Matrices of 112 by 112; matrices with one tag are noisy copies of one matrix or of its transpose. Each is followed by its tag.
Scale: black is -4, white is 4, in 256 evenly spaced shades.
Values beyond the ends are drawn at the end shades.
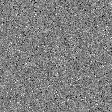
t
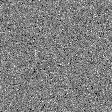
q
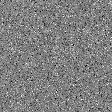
t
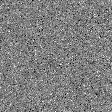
q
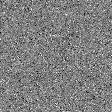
q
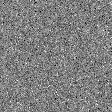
t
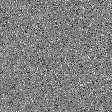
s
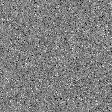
t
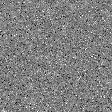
t
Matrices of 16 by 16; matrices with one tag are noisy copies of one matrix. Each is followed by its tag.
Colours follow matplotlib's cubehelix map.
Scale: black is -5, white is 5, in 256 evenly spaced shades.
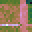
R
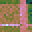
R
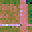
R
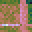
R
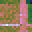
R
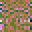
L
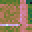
R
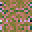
L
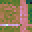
R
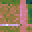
R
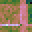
R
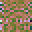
L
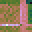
R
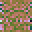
L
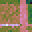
R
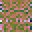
L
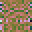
L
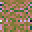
L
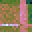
R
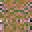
L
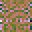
L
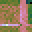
R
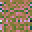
L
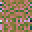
L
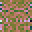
L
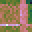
R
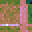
R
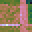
R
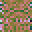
L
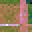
R
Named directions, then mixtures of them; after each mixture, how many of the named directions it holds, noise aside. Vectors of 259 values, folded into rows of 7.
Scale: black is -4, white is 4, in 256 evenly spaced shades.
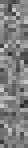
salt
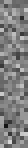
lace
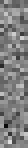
one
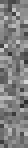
one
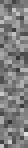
two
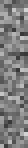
two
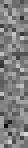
one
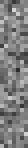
two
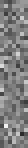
two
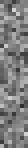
two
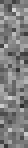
two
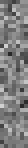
one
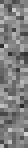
two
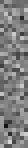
one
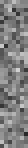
two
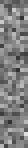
two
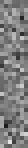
one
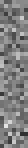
one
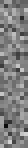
one
